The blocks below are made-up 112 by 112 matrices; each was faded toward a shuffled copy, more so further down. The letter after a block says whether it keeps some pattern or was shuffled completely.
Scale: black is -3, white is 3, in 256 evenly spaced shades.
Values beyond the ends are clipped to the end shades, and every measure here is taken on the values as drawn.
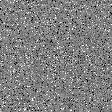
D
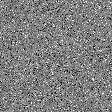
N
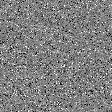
D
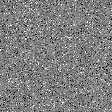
D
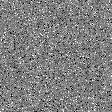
N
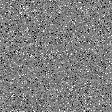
D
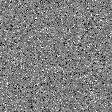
N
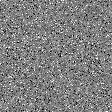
N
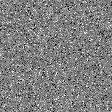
N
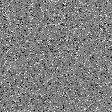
D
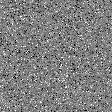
N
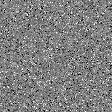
D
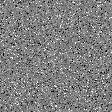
D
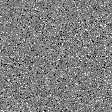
D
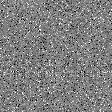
D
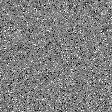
D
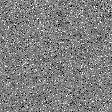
D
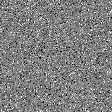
D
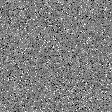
D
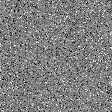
N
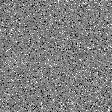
D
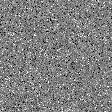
N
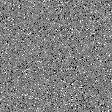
D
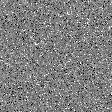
N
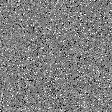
N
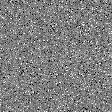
D
